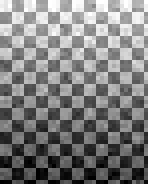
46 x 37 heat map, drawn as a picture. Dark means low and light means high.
Average level on the scale: 50%. Odd rows or columns: none. Grain: checkered. Lone odd cells: none. Slope: up to the top.
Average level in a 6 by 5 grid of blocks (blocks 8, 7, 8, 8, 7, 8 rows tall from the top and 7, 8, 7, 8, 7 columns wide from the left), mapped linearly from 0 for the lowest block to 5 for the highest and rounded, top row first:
5 5 5 5 5 | 4 4 4 4 4 | 3 3 3 3 3 | 2 2 2 2 2 | 1 1 1 1 1 | 0 0 0 0 0
